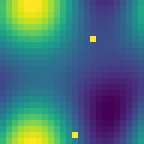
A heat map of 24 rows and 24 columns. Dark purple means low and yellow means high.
Ninth with the lowest average: bottom right. Ninth with the highest average: top left. Lone odd cells: 2, each higher than its neighbours. Stripes: none.
